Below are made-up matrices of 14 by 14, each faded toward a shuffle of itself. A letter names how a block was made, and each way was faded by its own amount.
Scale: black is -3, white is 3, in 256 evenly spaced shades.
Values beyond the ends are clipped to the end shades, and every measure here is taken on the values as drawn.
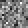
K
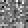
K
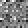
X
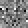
K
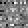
X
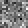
K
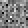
K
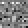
X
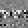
X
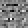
X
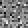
K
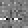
X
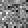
K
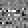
X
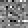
X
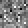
K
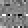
X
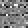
X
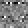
X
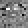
X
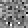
K
